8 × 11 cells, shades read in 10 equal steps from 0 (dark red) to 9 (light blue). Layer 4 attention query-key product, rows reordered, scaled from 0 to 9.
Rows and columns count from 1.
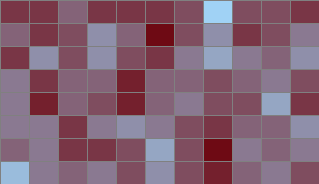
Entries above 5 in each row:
1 2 4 0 1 2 1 2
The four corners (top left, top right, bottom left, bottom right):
2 2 8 3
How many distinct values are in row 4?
5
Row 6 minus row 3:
3 -1 -1 -1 3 3 -2 -5 -1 0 0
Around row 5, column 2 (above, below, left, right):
2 5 5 4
